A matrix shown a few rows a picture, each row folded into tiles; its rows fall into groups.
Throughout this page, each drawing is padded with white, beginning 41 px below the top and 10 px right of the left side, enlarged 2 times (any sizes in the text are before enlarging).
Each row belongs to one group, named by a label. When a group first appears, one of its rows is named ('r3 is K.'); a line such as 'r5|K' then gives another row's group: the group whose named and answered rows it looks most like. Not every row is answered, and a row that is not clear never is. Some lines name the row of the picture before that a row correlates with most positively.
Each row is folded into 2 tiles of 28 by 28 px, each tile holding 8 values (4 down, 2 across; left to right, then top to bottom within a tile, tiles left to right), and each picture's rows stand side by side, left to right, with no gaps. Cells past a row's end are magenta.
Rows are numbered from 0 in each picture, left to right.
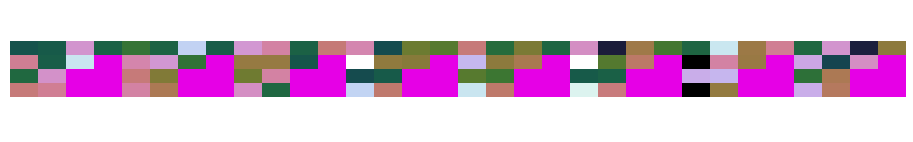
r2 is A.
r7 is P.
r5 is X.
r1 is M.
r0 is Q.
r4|X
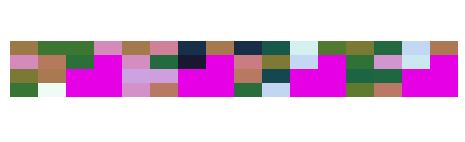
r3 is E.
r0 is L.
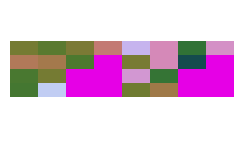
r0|L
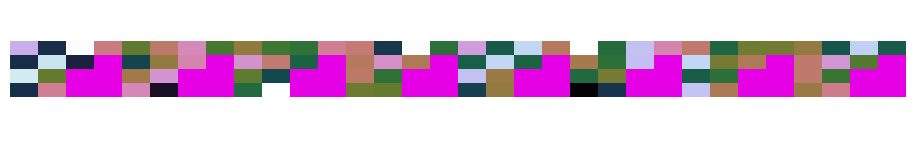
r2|L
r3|M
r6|X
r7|M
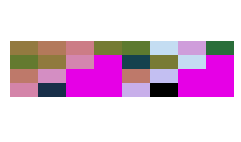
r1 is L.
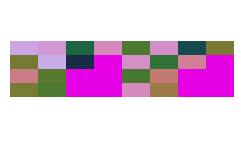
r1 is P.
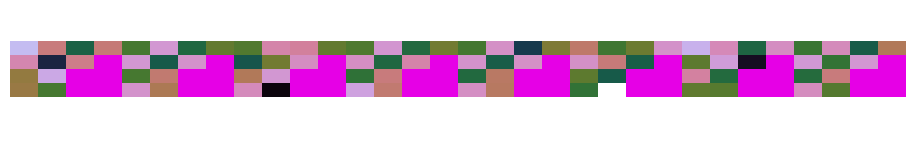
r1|P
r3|P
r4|P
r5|L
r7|P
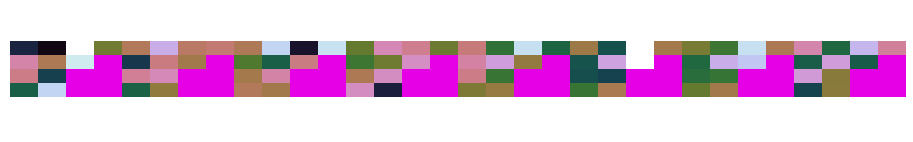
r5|E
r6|E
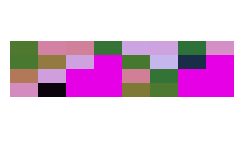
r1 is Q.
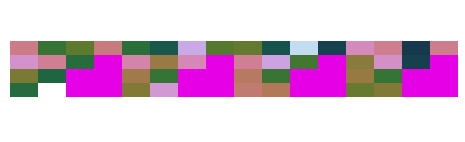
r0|L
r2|M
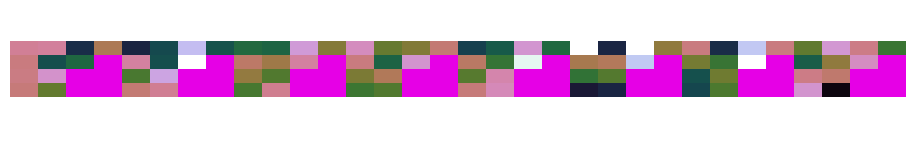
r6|E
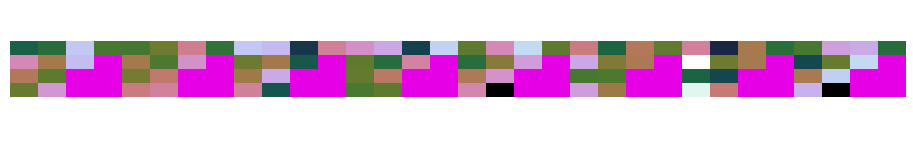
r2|A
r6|X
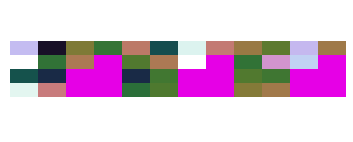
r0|X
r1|E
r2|E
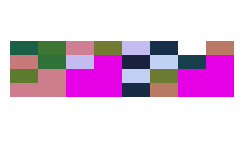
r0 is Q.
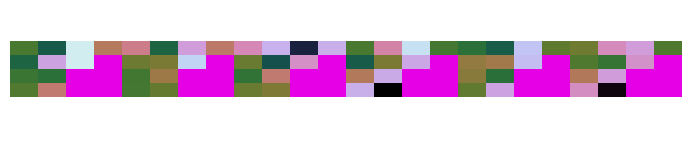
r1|E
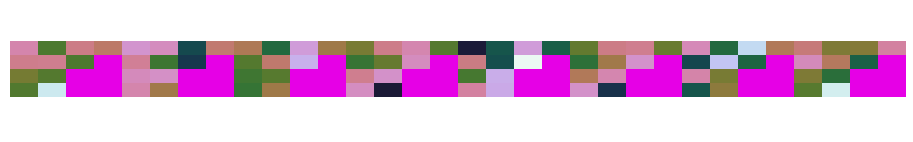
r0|L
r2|E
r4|Q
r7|L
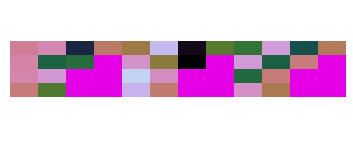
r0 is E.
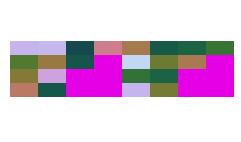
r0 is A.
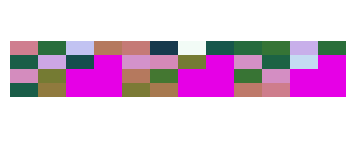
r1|M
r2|Q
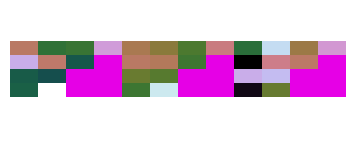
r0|L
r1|L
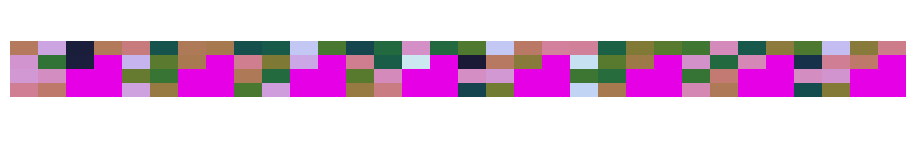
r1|X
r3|Q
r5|X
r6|P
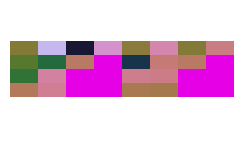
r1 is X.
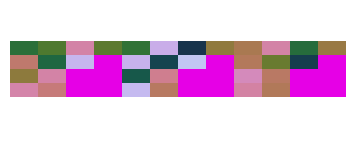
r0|Q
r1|P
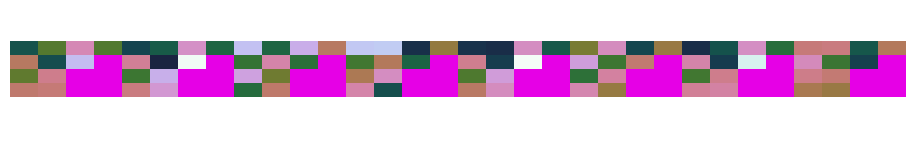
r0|Q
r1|Q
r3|A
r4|Q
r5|P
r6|Q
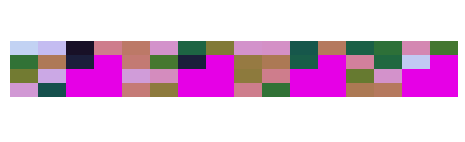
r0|A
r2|A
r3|Q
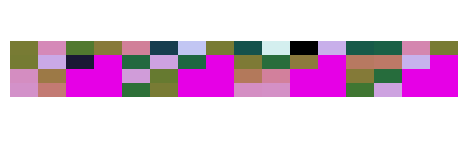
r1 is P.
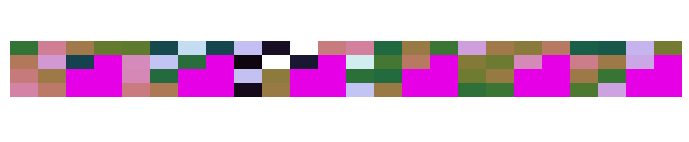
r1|M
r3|X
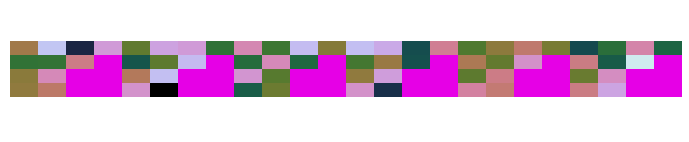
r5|Q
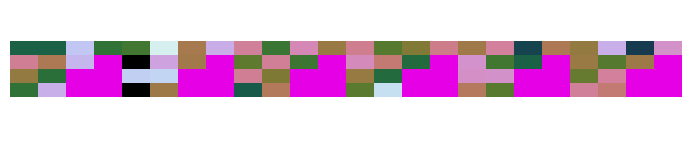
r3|L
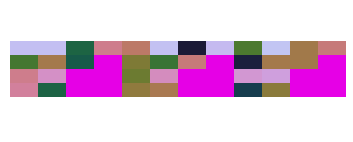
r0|A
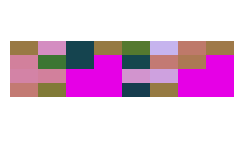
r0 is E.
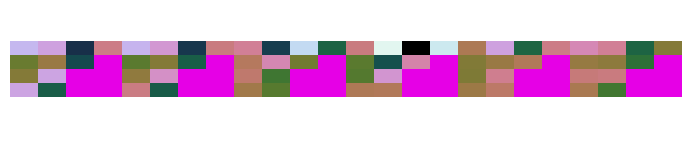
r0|A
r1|A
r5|A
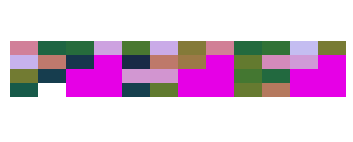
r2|E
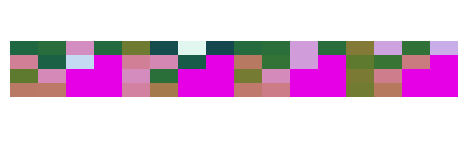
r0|Q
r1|M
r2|Q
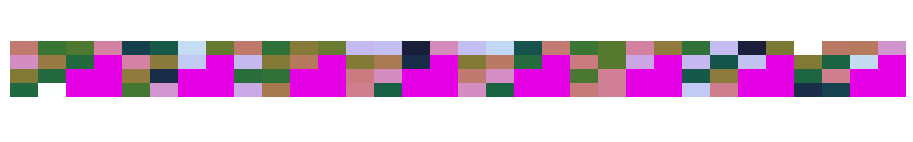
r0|L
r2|X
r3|A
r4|A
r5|Q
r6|P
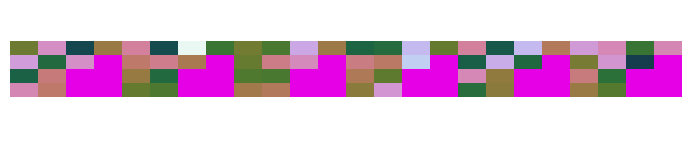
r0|P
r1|M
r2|E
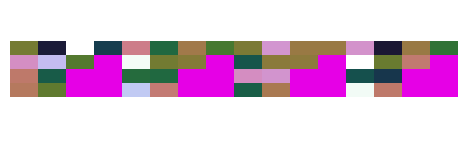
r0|M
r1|X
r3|X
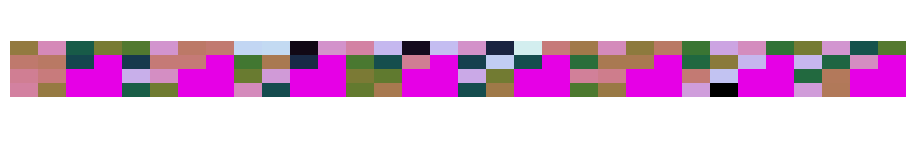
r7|P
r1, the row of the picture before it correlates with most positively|2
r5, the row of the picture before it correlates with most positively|2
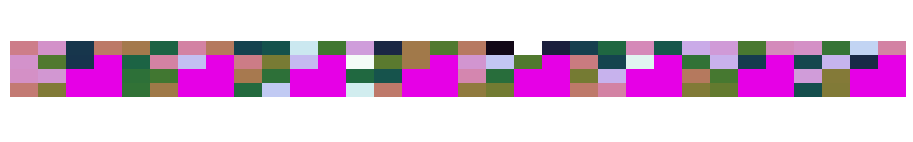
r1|E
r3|X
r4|M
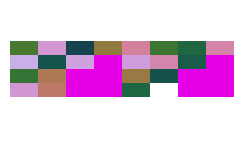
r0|P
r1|L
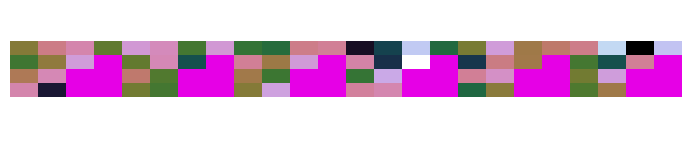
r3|Q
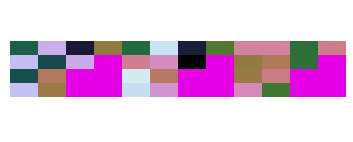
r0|P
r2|A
